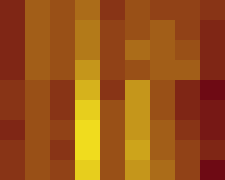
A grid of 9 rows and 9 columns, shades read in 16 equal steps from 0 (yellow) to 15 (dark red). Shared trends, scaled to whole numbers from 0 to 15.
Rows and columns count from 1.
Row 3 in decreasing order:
13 13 11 10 10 9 9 8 7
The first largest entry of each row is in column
1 1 1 1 9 9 9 9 9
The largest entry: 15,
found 2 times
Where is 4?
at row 8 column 6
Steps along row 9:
down up down up down up up up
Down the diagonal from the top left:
13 9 10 5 12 5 9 11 15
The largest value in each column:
13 10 12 8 12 10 11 13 15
